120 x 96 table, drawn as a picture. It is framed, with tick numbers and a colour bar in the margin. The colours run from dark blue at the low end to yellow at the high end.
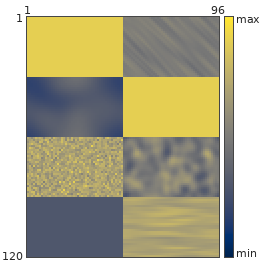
It is made of 4 by 2 panels. Panel 1,1: very high, flat. Panel 1,2: middling, slanting down to the right, faint in contrast. Panel 2,1: low, smooth. Panel 2,2: very high, flat. Panel 3,1: high, fine-grained. Panel 3,2: middling, blotchy. Panel 4,1: low, flat. Panel 4,2: high, streaked across, faint in contrast.
